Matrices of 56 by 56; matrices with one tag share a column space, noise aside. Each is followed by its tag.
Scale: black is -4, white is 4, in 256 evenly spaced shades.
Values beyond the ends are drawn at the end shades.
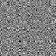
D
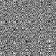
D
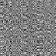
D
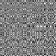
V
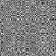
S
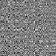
D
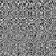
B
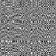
D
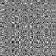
V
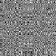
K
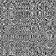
B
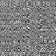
D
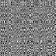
D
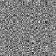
D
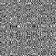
V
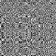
V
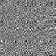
D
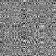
V
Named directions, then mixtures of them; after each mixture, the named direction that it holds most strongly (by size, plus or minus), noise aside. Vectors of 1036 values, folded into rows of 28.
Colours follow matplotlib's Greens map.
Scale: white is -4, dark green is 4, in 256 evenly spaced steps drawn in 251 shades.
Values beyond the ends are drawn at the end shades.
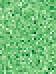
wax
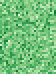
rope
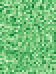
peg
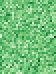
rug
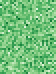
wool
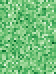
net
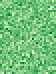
wax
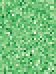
wax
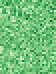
peg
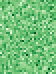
wax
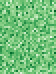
rope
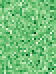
wax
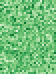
peg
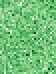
wax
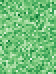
rope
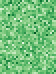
net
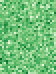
rope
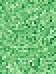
rug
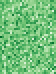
wax
